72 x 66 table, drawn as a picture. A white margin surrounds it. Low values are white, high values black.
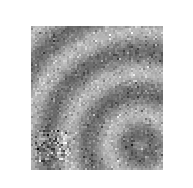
Neither half mirrors the other. The bottom left is the roughest part. There is no overall slope. Concentric rings centre on the bottom right. An odd patch, rougher than its surroundings, sits in the bottom left.
